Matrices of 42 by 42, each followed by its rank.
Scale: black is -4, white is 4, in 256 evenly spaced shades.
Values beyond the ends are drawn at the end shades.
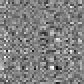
five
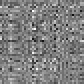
five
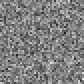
full rank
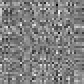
five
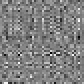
five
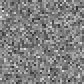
full rank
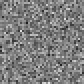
full rank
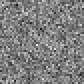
full rank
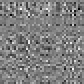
five
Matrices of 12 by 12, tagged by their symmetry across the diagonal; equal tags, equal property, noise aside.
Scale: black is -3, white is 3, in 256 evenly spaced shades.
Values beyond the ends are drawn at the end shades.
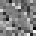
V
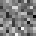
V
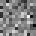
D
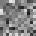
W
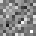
W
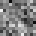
V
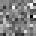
D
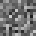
W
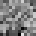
D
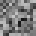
W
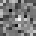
W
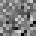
W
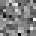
V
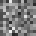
D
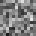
D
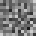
W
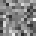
D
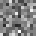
D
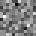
V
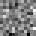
V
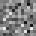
V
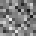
V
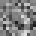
V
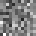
D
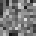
D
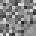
W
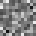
W
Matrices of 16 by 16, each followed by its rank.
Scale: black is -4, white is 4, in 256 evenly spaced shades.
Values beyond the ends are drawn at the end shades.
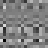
two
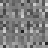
three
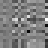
two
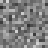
full rank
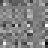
three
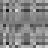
two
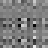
two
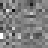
three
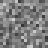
full rank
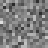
full rank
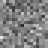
full rank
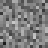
full rank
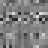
three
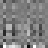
two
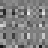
two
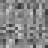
three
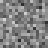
full rank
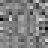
three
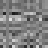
two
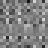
three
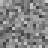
full rank
